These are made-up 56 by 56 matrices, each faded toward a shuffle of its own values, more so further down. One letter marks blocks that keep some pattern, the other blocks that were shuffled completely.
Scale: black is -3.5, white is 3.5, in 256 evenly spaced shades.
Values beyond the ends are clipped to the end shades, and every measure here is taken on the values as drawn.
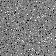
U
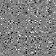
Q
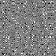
Q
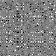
Q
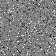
U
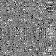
Q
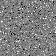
U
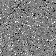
U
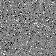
U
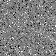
U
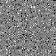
Q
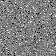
U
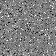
U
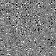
Q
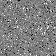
U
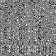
Q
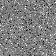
U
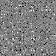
Q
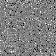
Q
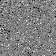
U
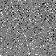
Q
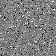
U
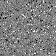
U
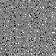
Q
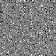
Q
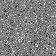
U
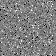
U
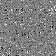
Q
